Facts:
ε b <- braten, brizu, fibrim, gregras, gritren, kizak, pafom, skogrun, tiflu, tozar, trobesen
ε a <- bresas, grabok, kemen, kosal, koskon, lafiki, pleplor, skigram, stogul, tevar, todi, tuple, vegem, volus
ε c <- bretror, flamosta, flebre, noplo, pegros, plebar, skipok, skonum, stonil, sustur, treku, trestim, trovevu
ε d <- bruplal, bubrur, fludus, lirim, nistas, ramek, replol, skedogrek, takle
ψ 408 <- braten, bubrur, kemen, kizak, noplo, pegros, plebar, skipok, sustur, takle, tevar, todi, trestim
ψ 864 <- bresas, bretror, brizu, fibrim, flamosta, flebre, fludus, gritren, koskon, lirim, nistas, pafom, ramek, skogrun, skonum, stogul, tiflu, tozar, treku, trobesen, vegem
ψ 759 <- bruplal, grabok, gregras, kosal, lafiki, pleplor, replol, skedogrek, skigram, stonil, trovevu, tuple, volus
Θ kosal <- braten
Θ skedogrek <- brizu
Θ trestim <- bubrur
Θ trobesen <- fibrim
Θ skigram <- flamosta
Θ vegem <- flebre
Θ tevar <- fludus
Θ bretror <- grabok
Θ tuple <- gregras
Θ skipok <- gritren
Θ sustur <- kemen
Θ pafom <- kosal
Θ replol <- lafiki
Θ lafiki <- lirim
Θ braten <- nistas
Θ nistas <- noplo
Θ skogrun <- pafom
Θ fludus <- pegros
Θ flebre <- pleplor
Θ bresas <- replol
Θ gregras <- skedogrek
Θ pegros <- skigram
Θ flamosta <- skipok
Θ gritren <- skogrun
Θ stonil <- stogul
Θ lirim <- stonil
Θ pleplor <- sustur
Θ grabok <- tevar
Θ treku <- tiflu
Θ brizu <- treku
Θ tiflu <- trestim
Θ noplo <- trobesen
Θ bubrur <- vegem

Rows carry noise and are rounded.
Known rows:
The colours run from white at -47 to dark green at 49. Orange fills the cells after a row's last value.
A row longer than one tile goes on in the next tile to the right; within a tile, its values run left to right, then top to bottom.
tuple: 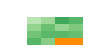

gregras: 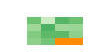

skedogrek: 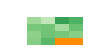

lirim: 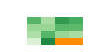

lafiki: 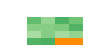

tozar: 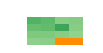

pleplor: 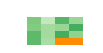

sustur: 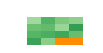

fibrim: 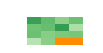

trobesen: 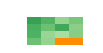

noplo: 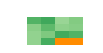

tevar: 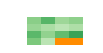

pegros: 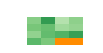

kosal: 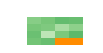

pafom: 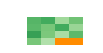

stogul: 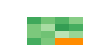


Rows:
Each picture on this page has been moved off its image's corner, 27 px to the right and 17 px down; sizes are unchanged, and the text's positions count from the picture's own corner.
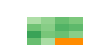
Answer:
vegem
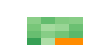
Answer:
todi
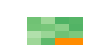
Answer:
bruplal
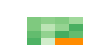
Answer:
kemen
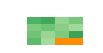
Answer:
braten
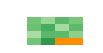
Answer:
trovevu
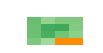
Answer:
brizu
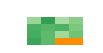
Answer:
bretror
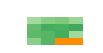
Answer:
flebre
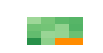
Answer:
volus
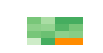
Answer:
ramek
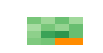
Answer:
trestim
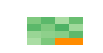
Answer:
fludus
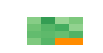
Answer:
flamosta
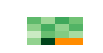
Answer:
stonil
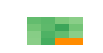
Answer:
skonum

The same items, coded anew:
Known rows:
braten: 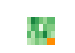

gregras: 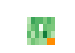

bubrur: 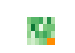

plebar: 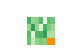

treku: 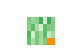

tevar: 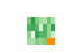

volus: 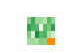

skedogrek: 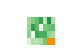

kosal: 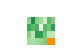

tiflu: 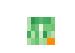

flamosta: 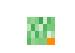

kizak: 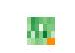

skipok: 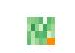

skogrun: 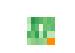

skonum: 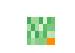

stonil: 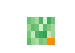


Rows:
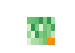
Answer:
fludus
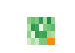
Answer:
replol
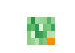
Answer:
lafiki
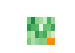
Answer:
pleplor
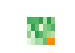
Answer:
nistas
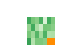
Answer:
flebre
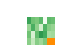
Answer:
noplo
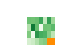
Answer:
takle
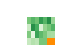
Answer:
lirim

